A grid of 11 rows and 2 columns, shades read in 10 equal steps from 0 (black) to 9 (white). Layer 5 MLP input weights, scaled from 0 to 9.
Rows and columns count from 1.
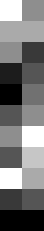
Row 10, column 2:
3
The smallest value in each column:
0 0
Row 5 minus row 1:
-9 -1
